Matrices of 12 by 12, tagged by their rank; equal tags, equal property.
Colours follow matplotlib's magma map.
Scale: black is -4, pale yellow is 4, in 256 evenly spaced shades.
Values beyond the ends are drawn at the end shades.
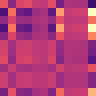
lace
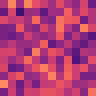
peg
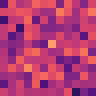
peg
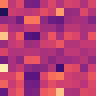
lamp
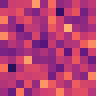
peg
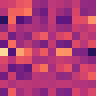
lamp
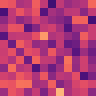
peg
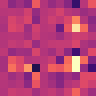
lamp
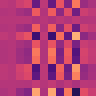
lace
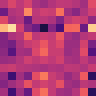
lamp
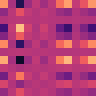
lace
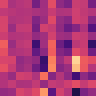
lamp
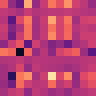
lamp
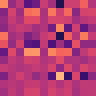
lamp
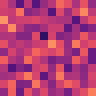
peg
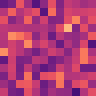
peg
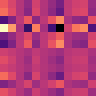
lace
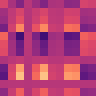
lace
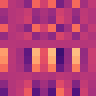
lace
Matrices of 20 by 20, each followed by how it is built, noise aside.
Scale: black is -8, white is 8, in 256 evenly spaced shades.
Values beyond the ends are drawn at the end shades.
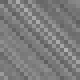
Toeplitz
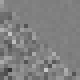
lower triangular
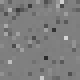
sparse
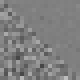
lower triangular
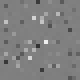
sparse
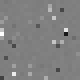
sparse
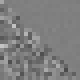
lower triangular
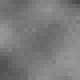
smooth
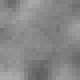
smooth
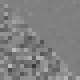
lower triangular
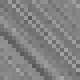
Toeplitz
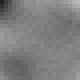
smooth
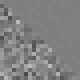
lower triangular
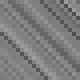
Toeplitz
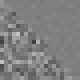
lower triangular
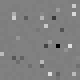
sparse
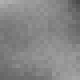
smooth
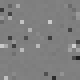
sparse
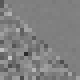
lower triangular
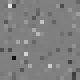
sparse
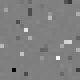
sparse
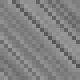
Toeplitz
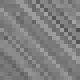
Toeplitz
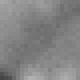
smooth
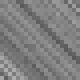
Toeplitz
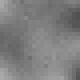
smooth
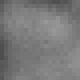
smooth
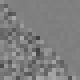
lower triangular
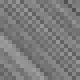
Toeplitz
